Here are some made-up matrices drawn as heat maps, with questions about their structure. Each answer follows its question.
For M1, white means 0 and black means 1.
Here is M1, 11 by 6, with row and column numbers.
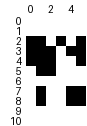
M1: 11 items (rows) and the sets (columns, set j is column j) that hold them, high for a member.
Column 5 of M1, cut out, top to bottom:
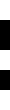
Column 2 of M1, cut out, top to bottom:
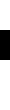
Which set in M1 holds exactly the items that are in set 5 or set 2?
1
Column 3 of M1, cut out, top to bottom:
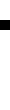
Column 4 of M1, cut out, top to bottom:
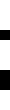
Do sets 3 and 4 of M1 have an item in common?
no
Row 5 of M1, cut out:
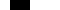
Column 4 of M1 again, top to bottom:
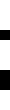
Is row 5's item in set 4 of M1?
no
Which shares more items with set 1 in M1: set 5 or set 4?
set 5
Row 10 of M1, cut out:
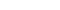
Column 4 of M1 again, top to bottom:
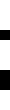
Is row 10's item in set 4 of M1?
no
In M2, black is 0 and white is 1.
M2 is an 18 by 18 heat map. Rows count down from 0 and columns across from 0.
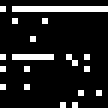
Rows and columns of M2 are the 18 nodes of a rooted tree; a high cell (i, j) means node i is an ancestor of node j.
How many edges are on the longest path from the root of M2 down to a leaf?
4
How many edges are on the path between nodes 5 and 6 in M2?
1
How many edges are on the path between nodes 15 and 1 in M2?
1
